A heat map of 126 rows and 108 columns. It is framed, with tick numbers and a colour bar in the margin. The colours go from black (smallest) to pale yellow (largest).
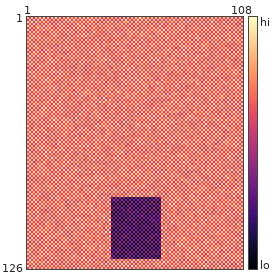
The bottom middle is the ninth with the lowest average. On average the colour sits 70% of the way up the scale. An odd patch, lower than its surroundings, sits in the bottom middle.
